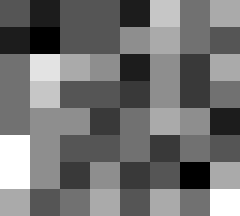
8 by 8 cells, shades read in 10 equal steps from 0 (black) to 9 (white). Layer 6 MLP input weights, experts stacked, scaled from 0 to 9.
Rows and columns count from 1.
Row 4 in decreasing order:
7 5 4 4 3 3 2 2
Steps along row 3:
up down down down up down up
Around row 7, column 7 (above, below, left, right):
4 4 3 6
